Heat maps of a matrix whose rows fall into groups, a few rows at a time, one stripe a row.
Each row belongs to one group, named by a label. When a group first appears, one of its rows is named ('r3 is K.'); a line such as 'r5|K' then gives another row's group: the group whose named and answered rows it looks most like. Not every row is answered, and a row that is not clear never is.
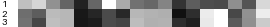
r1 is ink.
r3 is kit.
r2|kit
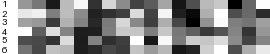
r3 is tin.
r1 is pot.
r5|kit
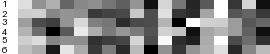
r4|tin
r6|pot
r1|tin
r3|pot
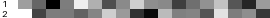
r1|pot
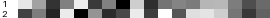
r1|pot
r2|kit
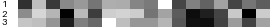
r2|ink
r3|ink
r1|tin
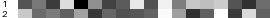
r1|kit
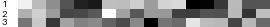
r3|pot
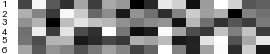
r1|tin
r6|tin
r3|pot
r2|pot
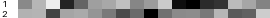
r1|ink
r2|pot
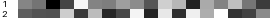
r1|tin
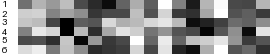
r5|kit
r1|kit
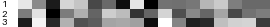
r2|tin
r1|pot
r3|tin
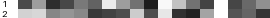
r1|tin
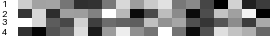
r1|ink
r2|tin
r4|tin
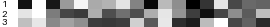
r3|kit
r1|tin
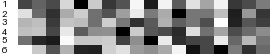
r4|pot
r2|pot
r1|kit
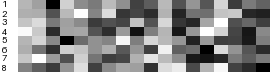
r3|kit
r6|tin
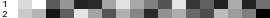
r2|tin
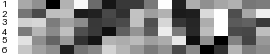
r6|ink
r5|ink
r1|pot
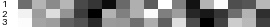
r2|ink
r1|kit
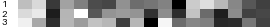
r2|pot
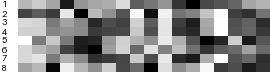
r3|kit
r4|kit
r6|ink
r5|ink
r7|kit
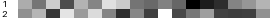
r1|ink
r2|pot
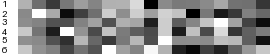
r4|pot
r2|ink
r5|tin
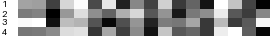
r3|pot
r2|pot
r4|tin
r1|tin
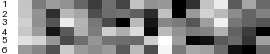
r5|ink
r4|tin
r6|pot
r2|pot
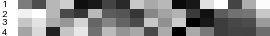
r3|ink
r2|ink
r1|kit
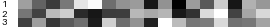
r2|kit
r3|tin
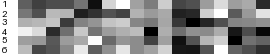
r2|kit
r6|tin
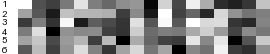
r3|kit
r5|pot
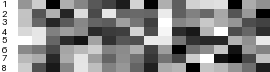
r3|tin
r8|tin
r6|pot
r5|ink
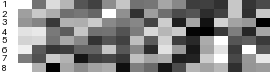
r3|tin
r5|kit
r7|kit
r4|ink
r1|ink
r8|pot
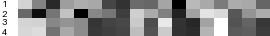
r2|kit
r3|kit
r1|pot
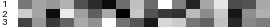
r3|tin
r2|pot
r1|kit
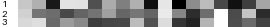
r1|pot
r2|tin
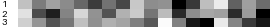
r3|tin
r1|kit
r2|pot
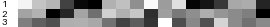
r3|tin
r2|tin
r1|ink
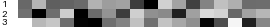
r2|kit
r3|ink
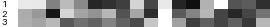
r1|kit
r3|ink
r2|pot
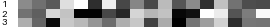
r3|pot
